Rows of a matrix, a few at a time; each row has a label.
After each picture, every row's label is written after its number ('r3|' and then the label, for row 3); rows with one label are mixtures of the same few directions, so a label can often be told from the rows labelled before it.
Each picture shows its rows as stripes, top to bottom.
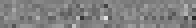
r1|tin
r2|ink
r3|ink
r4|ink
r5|ink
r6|ink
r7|tin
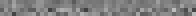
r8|tin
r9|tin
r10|ink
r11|ink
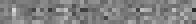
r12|ink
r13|tin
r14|ink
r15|tin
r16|ink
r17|tin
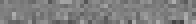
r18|ink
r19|ink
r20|ink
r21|ink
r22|ink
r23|tin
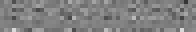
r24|ink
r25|tin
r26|tin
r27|ink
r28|tin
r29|tin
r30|tin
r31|tin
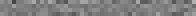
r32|ink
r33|ink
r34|ink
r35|tin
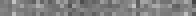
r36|ink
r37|tin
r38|tin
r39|ink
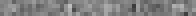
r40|ink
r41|tin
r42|tin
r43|ink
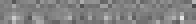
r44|ink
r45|ink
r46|ink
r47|tin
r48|tin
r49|tin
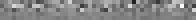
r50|tin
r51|tin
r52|ink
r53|tin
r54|ink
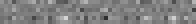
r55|ink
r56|tin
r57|ink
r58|ink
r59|ink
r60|ink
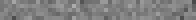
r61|ink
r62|tin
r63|ink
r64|tin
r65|tin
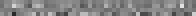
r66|tin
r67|tin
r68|tin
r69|ink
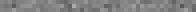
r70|ink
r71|tin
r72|ink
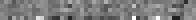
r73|ink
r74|tin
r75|ink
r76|tin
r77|tin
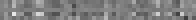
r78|tin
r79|tin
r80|tin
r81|tin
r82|ink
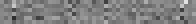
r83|ink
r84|tin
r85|tin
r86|tin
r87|tin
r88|ink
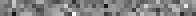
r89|tin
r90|ink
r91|tin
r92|tin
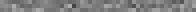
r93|tin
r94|tin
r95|tin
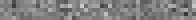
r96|ink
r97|ink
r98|ink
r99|ink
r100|tin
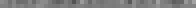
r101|tin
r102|tin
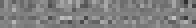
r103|ink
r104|ink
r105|tin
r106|ink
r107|ink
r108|ink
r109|tin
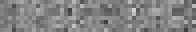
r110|tin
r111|ink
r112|tin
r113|tin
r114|tin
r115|ink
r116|tin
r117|ink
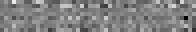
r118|tin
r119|ink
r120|tin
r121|ink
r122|ink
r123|tin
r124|ink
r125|ink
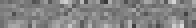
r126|ink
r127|tin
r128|tin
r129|ink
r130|ink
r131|tin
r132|tin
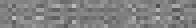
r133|ink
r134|tin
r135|tin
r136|tin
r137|tin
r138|tin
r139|ink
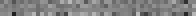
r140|ink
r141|ink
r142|tin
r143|ink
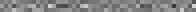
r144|ink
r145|ink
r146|tin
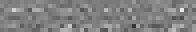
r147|tin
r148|ink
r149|tin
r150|ink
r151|tin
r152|ink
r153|tin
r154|ink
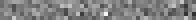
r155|tin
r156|ink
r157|ink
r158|ink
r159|ink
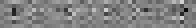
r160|tin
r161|tin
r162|ink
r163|tin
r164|tin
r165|tin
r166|tin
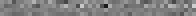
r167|ink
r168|ink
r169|ink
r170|tin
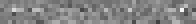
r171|tin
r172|ink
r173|tin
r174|ink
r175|ink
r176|tin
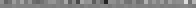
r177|ink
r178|ink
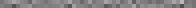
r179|tin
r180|tin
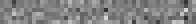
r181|ink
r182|ink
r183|ink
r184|tin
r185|ink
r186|tin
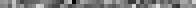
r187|tin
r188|tin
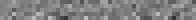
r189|ink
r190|tin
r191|ink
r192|tin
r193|ink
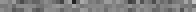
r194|tin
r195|tin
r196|tin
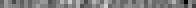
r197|ink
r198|ink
